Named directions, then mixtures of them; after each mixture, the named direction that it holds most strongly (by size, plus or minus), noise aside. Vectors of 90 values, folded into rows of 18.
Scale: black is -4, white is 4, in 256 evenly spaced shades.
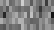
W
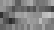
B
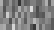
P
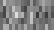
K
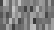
P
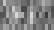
K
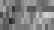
B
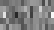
W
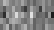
K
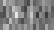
K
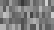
W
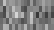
K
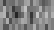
K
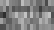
W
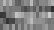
B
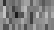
K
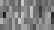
W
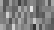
P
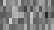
K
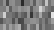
W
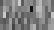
P
